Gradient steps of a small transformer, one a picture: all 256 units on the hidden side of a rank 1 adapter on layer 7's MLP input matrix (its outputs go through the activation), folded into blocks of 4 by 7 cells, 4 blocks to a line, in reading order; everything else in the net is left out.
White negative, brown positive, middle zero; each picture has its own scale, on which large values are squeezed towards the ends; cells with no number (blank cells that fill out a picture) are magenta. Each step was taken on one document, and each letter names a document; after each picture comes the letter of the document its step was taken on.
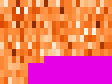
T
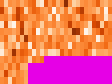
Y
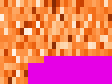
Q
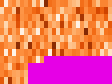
Y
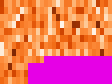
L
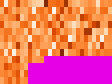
L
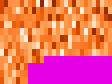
Y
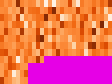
Q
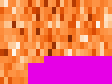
L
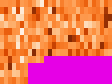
T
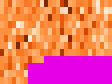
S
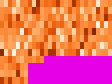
T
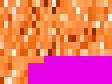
L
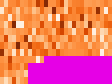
S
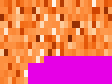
Q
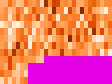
S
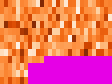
Y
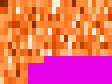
L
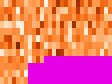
S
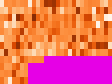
T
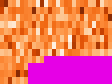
Y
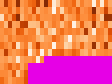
Q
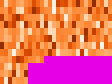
T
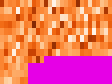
L
